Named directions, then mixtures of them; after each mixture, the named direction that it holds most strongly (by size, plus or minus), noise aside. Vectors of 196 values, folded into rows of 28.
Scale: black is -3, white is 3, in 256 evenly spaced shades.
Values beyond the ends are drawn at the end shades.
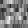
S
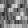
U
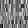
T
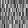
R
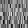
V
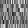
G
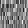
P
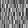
R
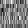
P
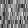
V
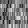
U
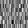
T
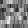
S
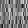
T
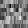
S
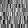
V
